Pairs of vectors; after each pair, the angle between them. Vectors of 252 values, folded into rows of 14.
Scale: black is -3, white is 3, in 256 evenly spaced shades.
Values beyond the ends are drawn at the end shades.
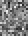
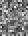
nearly parallel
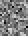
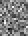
nearly opposite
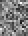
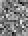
nearly opposite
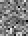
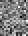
nearly opposite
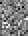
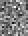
partly opposed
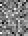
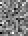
nearly opposite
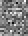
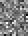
orthogonal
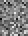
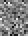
nearly opposite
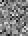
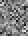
nearly parallel
